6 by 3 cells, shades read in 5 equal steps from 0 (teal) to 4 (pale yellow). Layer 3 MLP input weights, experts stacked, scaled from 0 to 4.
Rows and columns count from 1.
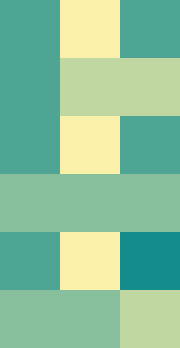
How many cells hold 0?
1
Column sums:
8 19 10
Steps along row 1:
up down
